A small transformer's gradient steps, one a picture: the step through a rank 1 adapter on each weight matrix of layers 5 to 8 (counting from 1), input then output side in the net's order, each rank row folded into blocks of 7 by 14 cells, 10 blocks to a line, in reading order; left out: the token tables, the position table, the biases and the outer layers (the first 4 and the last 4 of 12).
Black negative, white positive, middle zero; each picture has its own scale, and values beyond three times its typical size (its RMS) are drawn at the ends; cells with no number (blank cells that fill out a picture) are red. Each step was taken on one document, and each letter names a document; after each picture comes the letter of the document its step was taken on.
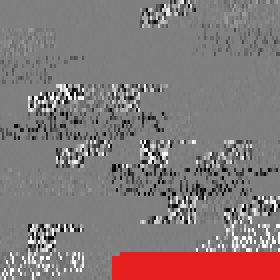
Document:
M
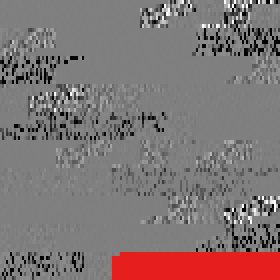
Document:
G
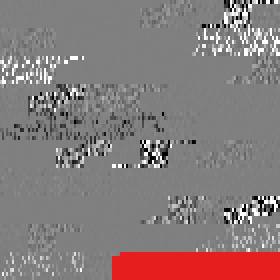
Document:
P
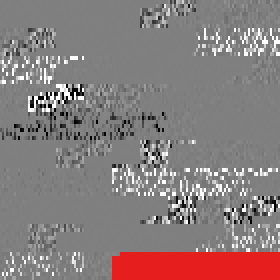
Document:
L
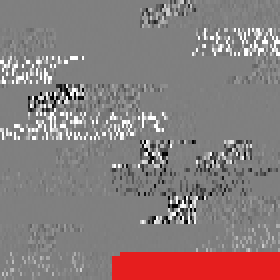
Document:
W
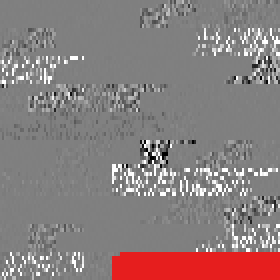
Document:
L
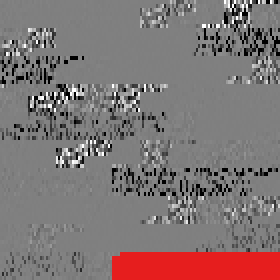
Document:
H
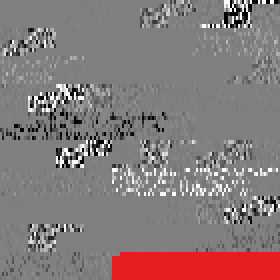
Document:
L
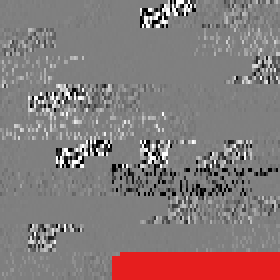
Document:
P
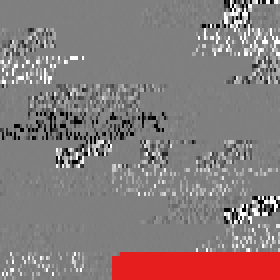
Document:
P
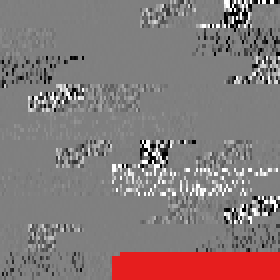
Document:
G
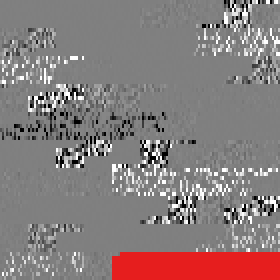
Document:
L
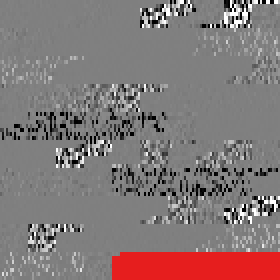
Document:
P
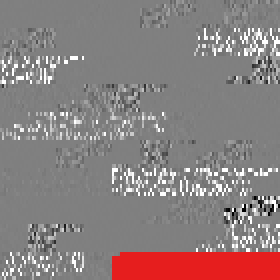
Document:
L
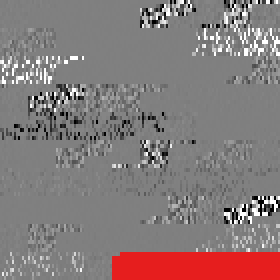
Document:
P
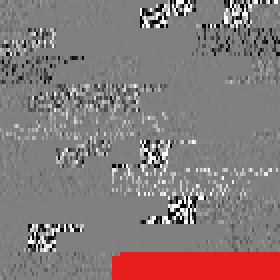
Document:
H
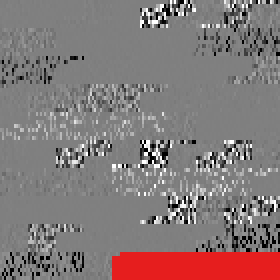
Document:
G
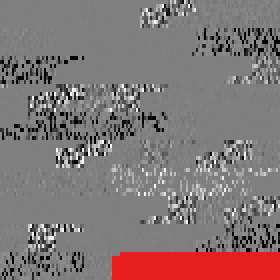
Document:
G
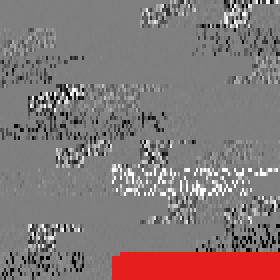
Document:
G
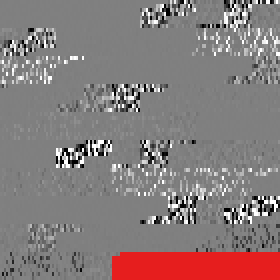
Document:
M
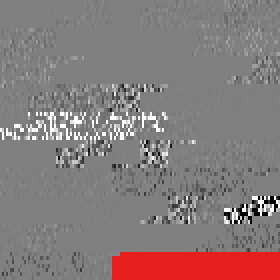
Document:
W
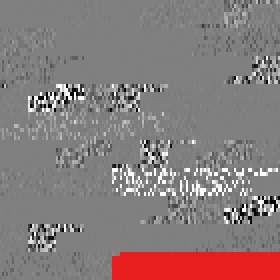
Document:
W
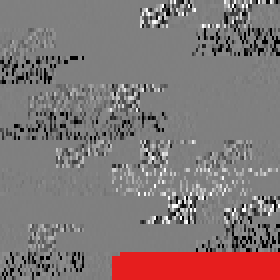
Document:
G
